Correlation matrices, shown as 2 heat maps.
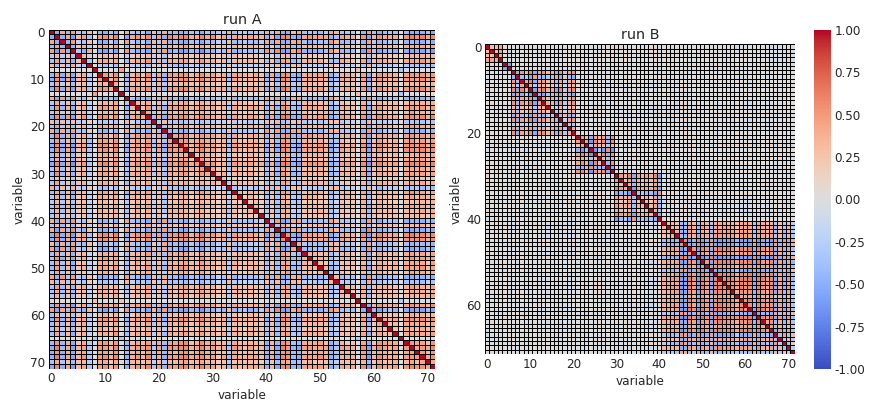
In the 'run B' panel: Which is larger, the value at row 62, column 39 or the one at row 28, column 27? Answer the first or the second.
the first
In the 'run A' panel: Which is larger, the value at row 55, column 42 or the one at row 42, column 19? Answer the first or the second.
the second
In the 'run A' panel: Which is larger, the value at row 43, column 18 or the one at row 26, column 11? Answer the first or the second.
the first
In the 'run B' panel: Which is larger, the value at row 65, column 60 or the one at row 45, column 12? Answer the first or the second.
the first
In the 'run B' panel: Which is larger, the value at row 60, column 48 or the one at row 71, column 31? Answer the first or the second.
the first
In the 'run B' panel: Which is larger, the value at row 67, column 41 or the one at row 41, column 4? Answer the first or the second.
the second
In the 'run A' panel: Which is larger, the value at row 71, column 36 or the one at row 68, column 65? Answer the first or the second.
the first
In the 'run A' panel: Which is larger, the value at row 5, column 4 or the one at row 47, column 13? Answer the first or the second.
the second
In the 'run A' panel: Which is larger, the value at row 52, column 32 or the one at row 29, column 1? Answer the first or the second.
the second
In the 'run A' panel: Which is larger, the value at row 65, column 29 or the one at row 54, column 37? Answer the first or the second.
the second
